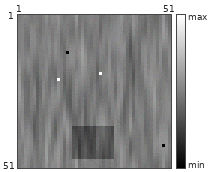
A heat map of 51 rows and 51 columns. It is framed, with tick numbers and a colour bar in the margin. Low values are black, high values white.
The halves do not mirror each other. Four lone cells stand out: two far higher and two far lower than their neighbours. The bottom middle is the ninth with the lowest average. In the bottom middle lies a patch that is lower than the rest. The grain runs up and down.
